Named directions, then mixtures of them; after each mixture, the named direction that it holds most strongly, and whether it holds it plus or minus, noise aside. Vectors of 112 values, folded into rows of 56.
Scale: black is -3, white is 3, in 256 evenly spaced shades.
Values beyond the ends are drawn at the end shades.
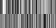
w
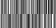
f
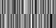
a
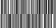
f, plus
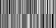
f, minus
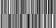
f, plus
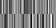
a, minus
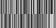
a, minus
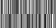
f, plus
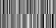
f, minus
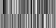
w, minus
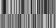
w, minus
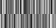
a, minus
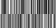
f, plus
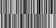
a, minus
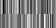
w, minus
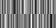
a, plus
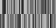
w, minus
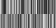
w, minus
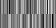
f, minus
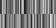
a, minus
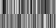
w, minus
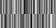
a, minus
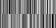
f, minus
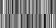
w, plus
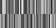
w, plus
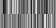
w, minus
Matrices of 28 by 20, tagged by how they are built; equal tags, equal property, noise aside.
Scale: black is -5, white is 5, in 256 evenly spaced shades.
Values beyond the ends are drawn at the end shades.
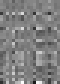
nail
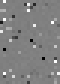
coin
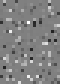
coin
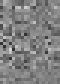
nail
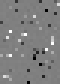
coin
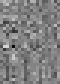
nail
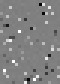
coin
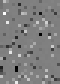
coin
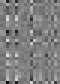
nail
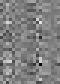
nail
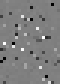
coin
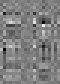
nail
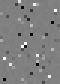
coin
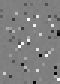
coin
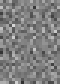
nail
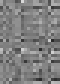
nail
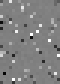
coin
